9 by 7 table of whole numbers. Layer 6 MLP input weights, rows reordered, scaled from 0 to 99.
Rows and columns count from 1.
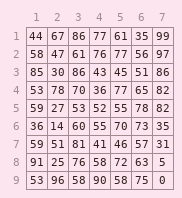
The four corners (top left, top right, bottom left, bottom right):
44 99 53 0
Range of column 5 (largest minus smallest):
32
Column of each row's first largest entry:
7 7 3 7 7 6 3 1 2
